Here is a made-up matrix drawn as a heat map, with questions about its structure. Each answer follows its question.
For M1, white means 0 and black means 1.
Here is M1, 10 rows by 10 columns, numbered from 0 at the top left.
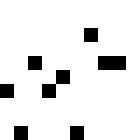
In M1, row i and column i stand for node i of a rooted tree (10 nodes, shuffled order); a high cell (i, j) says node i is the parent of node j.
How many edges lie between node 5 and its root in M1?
1
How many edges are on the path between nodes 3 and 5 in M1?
4
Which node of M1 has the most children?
4
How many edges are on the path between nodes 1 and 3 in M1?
6
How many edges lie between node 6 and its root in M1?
4
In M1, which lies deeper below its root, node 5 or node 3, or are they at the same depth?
node 3
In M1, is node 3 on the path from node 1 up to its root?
no
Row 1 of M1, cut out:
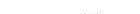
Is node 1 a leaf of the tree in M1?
yes
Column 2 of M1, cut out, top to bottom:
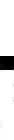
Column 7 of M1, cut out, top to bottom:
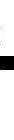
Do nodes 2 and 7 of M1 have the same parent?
yes
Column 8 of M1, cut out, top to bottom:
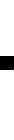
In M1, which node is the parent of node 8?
4
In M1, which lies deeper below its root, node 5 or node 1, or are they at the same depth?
the same depth
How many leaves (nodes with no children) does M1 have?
5
